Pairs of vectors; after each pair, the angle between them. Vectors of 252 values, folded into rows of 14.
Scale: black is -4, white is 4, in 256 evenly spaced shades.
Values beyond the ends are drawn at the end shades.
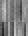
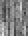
nearly opposite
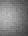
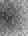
nearly opposite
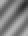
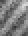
nearly opposite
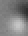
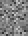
orthogonal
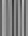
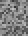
orthogonal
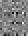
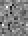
orthogonal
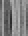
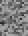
orthogonal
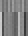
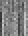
nearly opposite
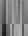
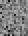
orthogonal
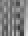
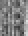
nearly parallel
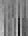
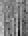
nearly parallel
